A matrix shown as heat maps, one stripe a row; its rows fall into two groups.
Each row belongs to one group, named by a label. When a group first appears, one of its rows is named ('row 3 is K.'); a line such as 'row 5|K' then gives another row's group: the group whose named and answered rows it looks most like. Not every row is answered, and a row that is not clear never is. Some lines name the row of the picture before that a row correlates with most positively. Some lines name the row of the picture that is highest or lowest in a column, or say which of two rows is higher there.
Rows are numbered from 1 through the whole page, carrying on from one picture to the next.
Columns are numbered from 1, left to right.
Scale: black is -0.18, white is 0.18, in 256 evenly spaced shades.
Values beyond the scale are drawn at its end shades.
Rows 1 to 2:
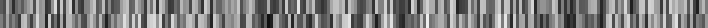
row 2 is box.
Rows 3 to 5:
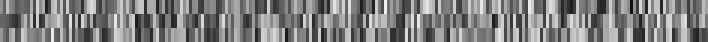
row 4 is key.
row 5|key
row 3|box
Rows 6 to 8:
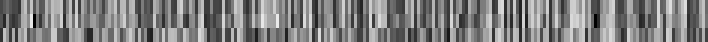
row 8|key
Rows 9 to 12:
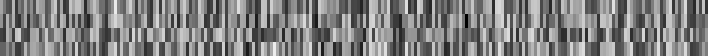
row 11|box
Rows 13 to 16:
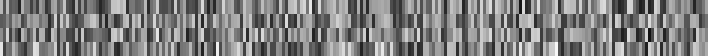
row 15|key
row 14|box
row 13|key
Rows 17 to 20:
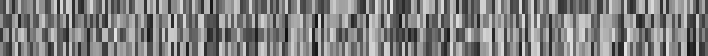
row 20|key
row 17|box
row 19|key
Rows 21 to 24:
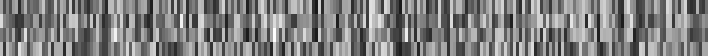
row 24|box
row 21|key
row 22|key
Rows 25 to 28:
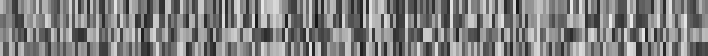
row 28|key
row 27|box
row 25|key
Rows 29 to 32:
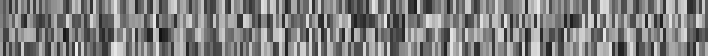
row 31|key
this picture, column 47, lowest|29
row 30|box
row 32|key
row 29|key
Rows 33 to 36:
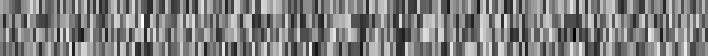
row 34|box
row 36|key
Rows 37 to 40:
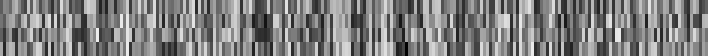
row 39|box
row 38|box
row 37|box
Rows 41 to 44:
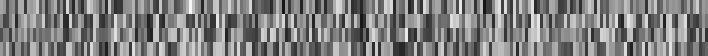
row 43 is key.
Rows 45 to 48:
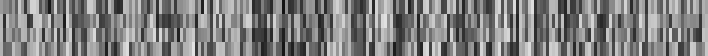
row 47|box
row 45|box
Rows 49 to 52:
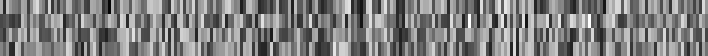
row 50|key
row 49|box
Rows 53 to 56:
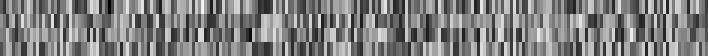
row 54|key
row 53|box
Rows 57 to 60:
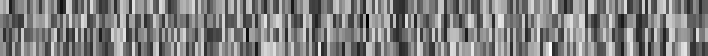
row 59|key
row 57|box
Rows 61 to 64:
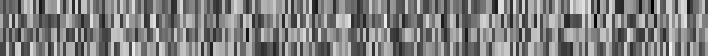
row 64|box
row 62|box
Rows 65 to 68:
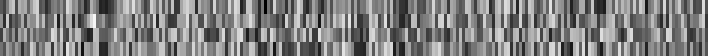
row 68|box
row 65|box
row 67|key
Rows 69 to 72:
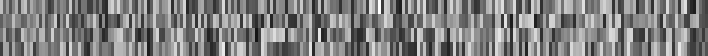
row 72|key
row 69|key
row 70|box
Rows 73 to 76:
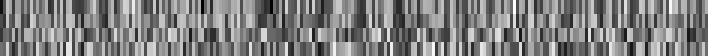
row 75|key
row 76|box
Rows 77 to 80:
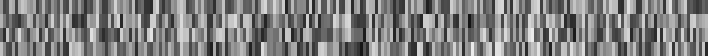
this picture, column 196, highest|77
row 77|key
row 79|box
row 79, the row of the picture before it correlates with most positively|74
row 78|box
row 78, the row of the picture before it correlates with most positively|73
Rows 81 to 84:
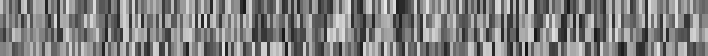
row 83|box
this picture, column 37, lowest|81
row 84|key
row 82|box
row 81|box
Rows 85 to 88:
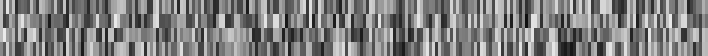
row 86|key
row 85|key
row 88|box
